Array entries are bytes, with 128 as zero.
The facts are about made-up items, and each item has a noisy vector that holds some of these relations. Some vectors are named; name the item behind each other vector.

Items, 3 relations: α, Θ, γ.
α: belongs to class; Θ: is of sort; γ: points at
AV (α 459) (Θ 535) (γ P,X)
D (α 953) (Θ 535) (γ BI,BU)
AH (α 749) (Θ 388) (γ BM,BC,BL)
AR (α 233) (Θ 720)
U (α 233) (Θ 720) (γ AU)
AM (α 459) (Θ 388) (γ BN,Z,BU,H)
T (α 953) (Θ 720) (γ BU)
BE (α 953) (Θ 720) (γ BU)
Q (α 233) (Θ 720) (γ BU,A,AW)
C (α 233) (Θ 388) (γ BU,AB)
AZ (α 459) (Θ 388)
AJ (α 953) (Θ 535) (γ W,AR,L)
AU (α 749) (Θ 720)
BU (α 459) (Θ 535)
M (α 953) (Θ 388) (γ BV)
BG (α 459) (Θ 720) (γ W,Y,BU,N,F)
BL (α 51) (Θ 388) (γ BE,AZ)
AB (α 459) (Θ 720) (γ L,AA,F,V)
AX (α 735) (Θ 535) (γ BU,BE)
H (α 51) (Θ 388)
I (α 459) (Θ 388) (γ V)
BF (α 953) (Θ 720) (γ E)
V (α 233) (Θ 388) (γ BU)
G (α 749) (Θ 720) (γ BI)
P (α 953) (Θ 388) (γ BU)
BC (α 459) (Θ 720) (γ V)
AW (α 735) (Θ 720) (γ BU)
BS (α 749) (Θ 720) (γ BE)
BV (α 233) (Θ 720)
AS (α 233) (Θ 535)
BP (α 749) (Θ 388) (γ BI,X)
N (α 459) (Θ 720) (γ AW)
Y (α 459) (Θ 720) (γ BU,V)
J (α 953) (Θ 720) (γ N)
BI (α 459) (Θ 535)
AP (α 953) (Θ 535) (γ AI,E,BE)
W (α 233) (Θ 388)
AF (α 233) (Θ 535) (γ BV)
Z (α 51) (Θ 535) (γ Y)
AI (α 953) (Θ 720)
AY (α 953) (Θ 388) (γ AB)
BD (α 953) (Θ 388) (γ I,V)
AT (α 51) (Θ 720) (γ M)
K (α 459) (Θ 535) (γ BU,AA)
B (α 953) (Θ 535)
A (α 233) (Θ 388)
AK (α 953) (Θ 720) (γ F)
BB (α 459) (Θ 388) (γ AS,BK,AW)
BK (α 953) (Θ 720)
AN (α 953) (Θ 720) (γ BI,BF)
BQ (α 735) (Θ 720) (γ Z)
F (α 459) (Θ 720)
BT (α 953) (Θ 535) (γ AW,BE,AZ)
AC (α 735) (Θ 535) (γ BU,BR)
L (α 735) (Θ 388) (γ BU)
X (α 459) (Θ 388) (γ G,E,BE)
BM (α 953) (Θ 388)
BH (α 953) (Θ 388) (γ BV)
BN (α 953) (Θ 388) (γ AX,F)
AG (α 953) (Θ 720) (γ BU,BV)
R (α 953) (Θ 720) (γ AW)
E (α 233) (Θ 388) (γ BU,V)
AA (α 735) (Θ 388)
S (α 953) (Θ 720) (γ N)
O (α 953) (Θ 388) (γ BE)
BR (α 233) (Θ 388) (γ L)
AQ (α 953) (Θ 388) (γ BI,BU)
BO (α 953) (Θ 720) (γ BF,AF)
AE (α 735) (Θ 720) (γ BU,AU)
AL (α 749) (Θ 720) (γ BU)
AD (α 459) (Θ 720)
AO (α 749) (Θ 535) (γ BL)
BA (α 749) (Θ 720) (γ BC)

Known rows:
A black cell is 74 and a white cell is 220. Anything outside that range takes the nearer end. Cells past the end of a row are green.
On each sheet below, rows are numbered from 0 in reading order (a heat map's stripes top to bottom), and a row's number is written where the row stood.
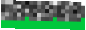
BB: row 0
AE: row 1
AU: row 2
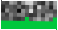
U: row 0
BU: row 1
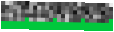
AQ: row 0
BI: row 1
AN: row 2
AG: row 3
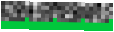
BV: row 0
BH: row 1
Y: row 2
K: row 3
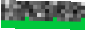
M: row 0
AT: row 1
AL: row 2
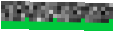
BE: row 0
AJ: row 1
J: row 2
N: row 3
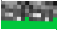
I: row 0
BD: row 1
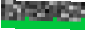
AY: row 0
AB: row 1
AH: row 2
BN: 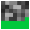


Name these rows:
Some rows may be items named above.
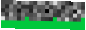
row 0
G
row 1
U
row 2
BT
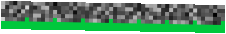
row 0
AS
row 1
BN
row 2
AD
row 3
B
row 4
BL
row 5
BP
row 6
AF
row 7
AD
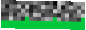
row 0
AX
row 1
AH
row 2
Z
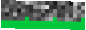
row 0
AR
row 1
AZ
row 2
K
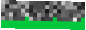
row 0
Z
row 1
BS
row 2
E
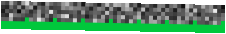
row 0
AE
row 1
D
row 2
BD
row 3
AC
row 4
H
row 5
AV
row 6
K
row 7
X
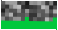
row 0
BP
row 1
L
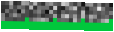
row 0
Q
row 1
AF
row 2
AM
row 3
BM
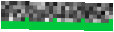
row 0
AP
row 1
V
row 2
BI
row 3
AO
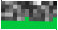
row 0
P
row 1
C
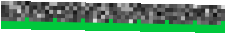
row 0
AA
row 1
BG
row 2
F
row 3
AP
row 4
E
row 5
AI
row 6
AR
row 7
AW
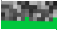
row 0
W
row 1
H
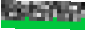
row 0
BQ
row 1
AM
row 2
O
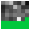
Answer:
BR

